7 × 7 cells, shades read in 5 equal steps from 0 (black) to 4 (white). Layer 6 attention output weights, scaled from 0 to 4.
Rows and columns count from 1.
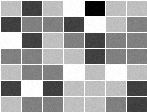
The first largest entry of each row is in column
4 5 1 3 4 2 1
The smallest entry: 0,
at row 1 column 5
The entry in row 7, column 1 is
3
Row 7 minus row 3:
-1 1 -1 1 2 0 -1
